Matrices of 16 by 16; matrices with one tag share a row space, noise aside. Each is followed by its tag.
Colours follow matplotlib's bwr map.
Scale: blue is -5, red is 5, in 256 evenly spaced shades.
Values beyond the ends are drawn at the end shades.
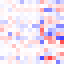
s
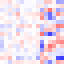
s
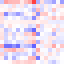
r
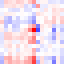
r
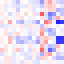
s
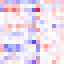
r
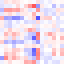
r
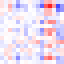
s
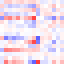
r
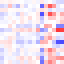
s
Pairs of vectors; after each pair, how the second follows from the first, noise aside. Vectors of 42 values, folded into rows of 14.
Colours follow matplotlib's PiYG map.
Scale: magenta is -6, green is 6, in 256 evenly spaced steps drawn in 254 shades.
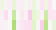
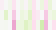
negated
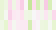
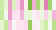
scaled up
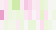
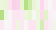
negated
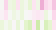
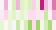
scaled up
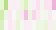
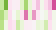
scaled up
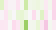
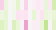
negated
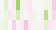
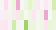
negated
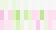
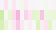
negated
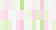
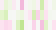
negated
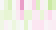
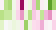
scaled up
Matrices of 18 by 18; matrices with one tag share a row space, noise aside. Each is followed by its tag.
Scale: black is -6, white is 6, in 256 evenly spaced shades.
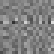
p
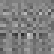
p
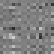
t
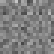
p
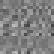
p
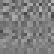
p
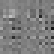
t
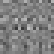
p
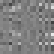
t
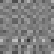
p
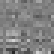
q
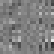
t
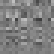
q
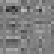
q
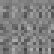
p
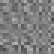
p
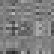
q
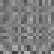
p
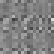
p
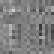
t
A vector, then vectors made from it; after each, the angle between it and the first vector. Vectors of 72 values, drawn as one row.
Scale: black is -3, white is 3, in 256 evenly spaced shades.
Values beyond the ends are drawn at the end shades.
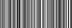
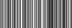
partly aligned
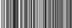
orthogonal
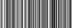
orthogonal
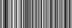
partly opposed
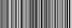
nearly opposite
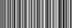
partly aligned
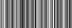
partly opposed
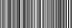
nearly parallel
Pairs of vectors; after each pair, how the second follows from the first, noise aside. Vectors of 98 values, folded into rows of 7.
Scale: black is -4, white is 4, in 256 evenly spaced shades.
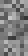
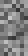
copied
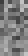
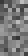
sign-scrambled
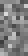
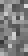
copied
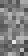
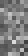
copied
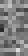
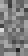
sign-scrambled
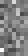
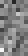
sign-scrambled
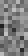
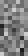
copied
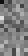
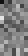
copied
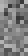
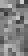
sign-scrambled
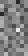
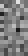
sign-scrambled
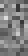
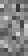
copied
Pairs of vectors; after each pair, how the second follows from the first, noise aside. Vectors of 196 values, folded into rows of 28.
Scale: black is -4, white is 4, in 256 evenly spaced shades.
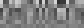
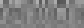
shrunk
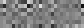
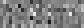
shuffled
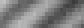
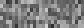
shuffled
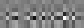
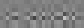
shrunk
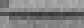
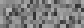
shuffled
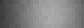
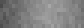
shrunk
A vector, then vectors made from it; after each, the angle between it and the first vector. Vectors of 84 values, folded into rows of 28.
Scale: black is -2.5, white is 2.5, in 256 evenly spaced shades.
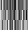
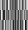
orthogonal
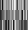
nearly opposite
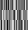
orthogonal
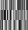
orthogonal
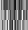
nearly parallel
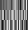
orthogonal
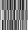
partly aligned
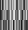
nearly opposite
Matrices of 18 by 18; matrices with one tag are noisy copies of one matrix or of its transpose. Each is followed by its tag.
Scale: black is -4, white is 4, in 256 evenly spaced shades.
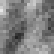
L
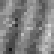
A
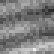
A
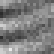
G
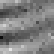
G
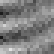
G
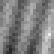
A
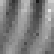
G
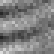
G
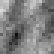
L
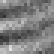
G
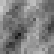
L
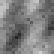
L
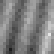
A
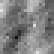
L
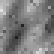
L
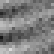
G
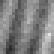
A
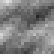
L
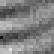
G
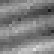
A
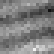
A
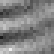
G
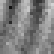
G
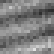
A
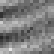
G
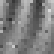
G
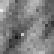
L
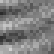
G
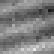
A
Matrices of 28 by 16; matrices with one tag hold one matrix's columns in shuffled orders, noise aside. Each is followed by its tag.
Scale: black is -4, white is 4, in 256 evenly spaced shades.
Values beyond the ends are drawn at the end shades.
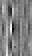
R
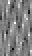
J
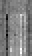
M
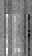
M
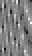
J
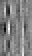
R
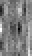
R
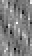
J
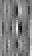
R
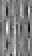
R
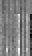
M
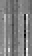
M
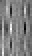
R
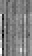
M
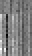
M
